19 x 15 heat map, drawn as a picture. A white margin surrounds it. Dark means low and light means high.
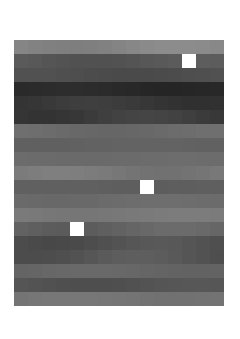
Lone odd cells: 3, each higher than its neighbours. Grain: streaks across. Roughest part: top right. Histogram: skewed, a long tail of high values.
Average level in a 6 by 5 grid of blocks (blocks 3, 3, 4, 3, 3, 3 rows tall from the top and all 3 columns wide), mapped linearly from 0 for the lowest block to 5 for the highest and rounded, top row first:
3 3 3 3 5 / 0 0 0 0 0 / 4 4 4 4 4 / 4 4 4 5 4 / 2 3 3 3 3 / 3 3 3 3 3
